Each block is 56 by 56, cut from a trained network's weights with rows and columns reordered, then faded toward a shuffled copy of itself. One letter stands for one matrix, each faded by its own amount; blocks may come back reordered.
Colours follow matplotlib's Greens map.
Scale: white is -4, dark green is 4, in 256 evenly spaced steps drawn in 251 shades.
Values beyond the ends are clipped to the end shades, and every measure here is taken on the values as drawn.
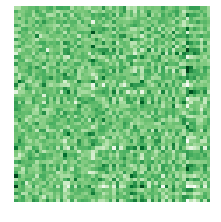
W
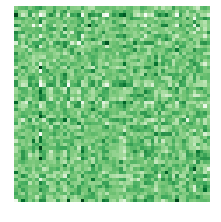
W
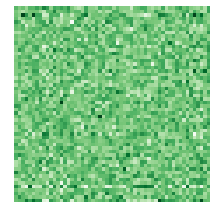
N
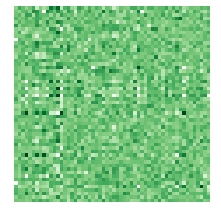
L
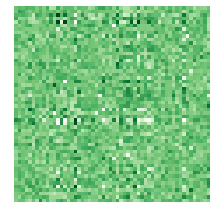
L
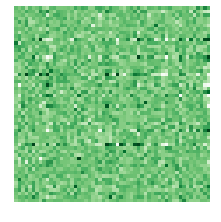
L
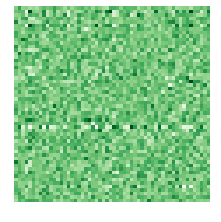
N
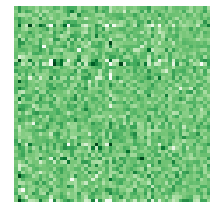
L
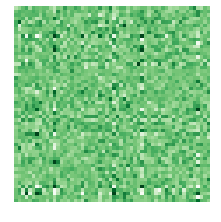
W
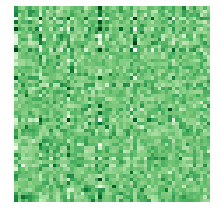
W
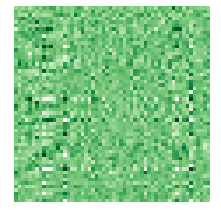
W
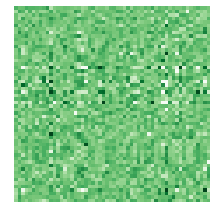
L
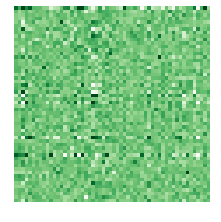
L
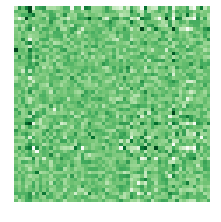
L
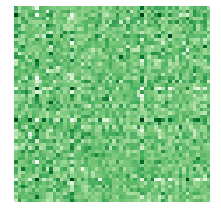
W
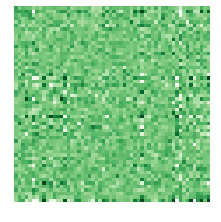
L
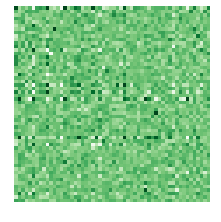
L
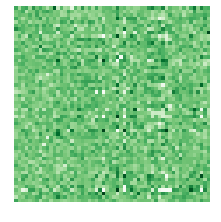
L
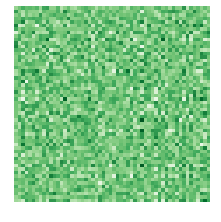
N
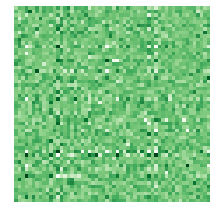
L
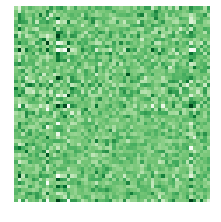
W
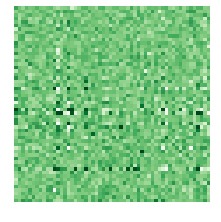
L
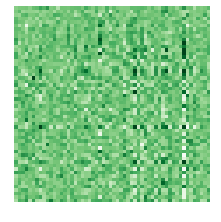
W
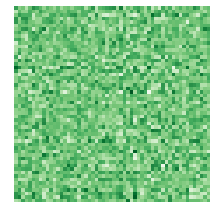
N
